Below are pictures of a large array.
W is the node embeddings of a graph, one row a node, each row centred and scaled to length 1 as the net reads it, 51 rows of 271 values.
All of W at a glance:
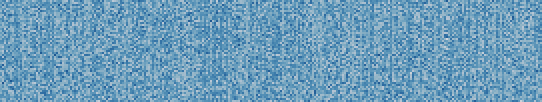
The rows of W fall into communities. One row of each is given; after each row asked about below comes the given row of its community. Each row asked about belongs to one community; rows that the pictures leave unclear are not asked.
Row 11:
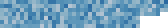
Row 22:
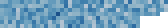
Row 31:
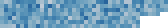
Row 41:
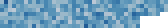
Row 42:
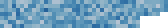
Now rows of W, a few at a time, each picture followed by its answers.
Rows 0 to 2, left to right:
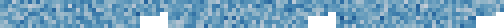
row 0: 41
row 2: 42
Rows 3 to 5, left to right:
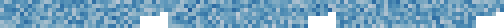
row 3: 31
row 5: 42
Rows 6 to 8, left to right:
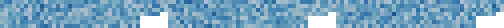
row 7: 31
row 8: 41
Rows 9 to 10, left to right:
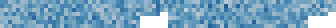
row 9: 11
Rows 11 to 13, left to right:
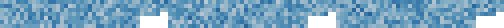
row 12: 11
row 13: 11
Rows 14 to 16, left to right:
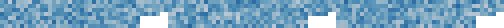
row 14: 42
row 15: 41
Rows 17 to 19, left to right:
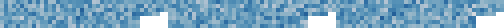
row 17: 41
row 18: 11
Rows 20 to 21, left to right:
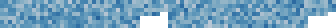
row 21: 42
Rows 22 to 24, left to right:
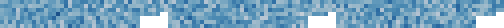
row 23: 31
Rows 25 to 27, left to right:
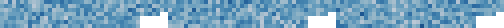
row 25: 11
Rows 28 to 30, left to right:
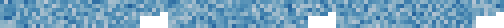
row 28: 31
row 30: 42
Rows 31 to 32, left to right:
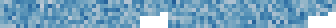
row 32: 41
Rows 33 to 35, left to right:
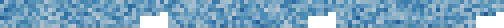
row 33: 31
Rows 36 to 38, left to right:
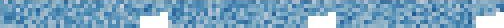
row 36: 22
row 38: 42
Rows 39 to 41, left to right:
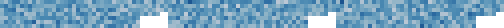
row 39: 31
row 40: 31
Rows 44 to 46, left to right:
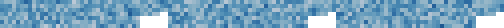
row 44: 11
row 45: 42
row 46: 42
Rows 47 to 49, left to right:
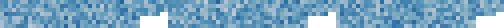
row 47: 41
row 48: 11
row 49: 31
